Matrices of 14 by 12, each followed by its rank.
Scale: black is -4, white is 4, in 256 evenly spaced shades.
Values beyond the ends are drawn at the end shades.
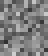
full rank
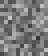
full rank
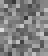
full rank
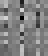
two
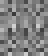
two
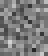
full rank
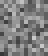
full rank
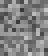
full rank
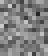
full rank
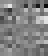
two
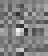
two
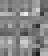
two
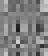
two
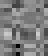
two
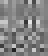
two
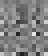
two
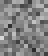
full rank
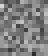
full rank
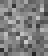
full rank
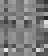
two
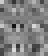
two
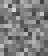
full rank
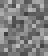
full rank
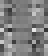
two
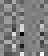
two
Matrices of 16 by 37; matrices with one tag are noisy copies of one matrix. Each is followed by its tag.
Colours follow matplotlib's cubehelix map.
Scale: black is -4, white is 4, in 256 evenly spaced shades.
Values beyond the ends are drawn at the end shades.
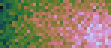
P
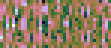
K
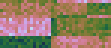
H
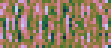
K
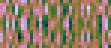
K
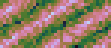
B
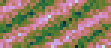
B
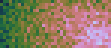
P
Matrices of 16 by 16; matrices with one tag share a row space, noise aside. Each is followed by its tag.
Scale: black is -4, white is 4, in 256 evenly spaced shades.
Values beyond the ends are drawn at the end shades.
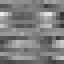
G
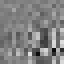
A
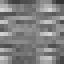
G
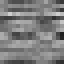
G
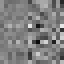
A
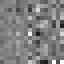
A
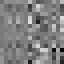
A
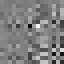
A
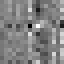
A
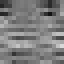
G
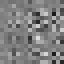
A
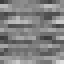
G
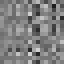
A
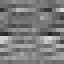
G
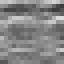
G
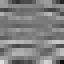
G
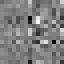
A
